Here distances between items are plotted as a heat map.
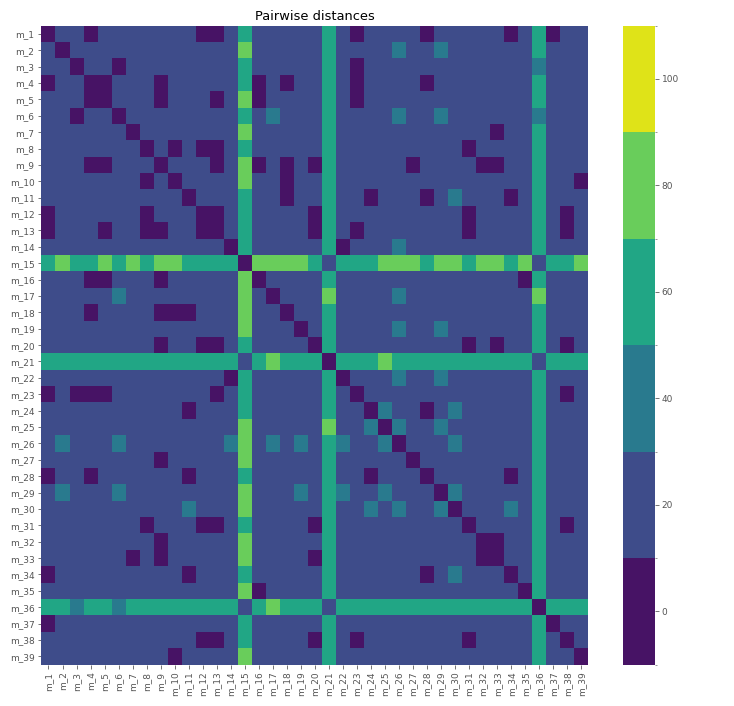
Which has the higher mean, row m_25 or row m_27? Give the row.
m_25
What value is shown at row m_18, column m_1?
20
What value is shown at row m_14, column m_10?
20
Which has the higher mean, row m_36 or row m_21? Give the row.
m_21
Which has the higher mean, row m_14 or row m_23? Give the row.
m_14
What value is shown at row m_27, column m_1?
20
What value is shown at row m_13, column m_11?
20
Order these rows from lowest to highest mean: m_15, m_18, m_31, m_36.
m_31, m_18, m_36, m_15
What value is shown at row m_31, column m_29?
20
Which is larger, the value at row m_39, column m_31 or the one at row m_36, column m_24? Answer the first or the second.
the second
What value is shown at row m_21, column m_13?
60
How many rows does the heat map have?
39
